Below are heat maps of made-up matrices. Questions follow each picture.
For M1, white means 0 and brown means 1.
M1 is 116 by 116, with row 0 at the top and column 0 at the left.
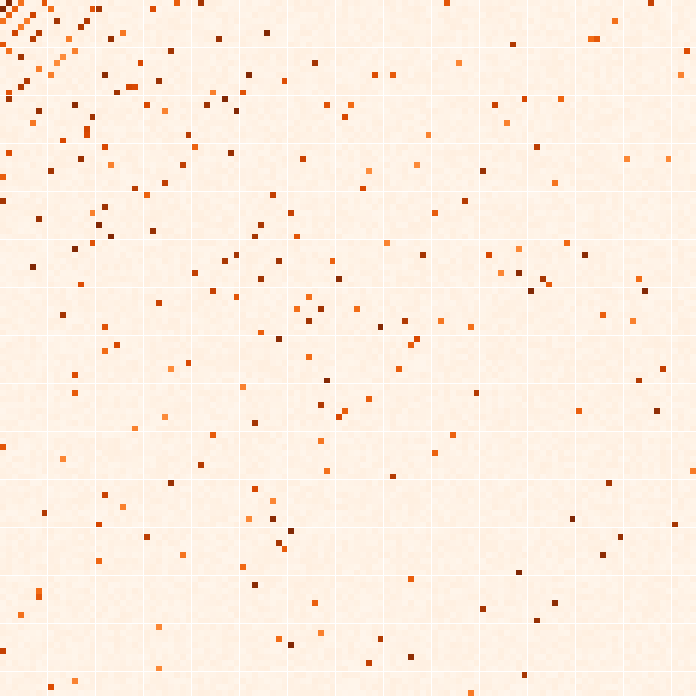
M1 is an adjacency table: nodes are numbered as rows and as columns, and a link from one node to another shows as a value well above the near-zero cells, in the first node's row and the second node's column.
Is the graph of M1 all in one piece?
yes
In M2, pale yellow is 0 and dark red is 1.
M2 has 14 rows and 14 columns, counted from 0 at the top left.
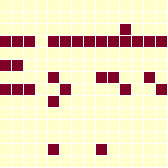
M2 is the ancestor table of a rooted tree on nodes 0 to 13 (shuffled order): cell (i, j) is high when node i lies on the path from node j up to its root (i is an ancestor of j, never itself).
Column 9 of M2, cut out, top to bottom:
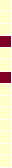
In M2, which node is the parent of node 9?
6
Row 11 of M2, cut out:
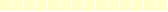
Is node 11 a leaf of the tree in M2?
yes
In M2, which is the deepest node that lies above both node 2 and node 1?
7
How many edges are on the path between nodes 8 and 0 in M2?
6
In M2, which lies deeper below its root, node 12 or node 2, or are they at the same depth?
the same depth
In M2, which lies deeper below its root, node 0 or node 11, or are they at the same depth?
node 0
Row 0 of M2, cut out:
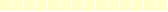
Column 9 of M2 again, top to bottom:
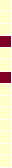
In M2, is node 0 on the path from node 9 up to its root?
no
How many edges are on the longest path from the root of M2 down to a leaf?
4
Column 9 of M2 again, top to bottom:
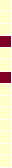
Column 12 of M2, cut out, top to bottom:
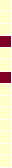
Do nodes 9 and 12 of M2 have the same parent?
yes
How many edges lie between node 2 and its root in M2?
2
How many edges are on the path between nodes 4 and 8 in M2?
1
